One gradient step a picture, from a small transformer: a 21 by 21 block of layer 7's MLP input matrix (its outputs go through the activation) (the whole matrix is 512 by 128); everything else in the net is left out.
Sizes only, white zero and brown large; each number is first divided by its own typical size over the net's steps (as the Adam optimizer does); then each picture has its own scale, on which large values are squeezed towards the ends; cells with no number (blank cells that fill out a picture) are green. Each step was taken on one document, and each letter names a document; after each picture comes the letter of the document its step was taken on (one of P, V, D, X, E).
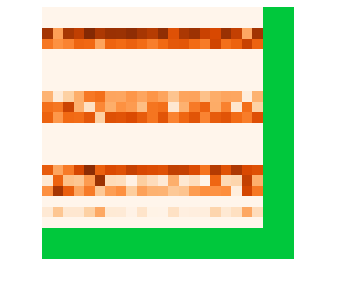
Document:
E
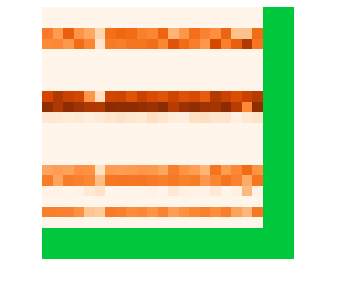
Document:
E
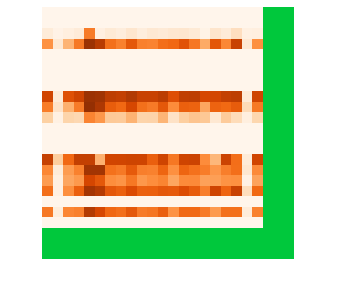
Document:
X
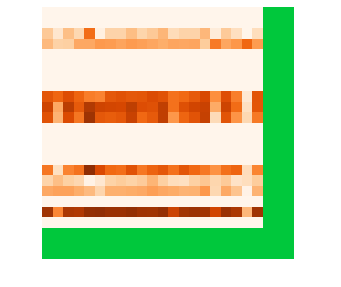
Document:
X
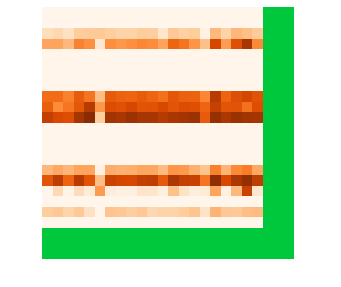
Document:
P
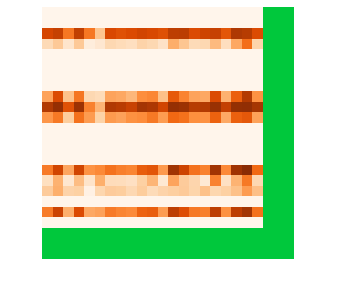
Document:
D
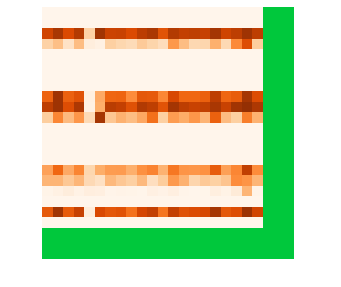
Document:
D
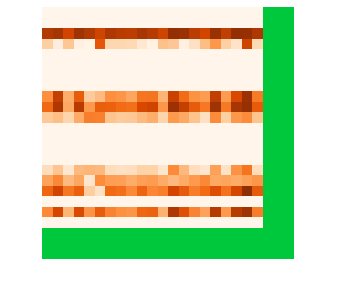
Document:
D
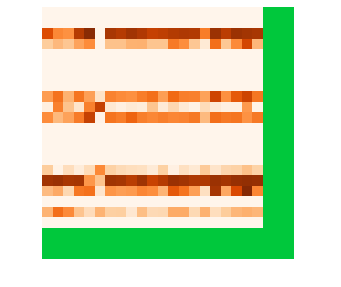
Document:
P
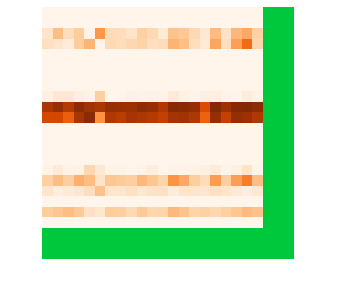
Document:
P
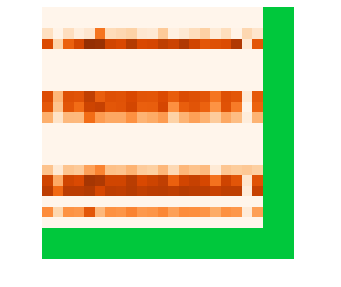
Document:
X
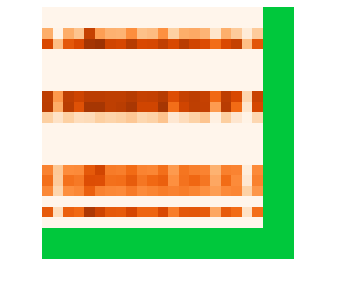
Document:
X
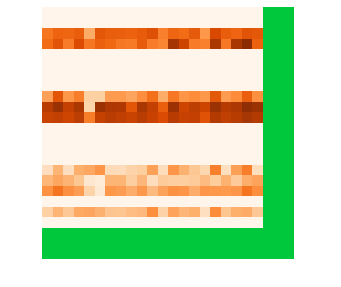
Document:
P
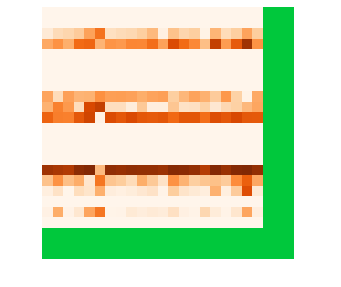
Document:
E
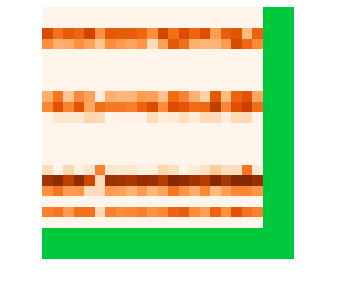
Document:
D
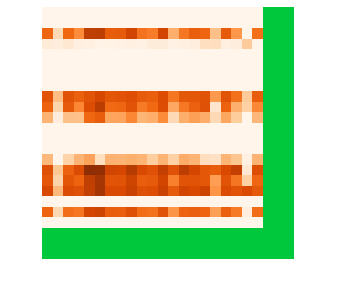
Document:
X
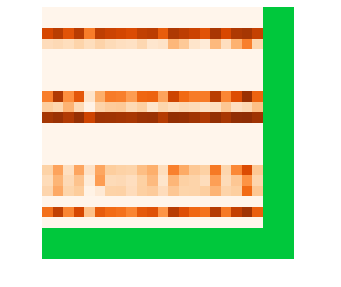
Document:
D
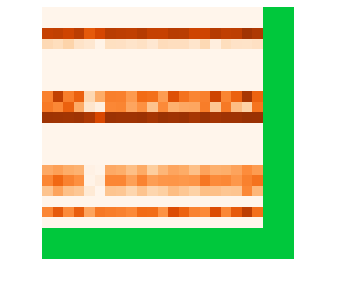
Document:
D
